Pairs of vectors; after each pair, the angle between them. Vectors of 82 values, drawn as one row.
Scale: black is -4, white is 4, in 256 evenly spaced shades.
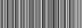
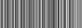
nearly parallel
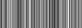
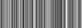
orthogonal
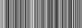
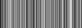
partly opposed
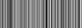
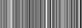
nearly opposite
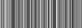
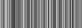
nearly parallel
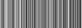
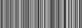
orthogonal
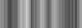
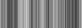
nearly parallel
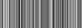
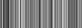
nearly opposite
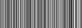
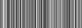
partly aligned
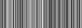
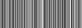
partly aligned
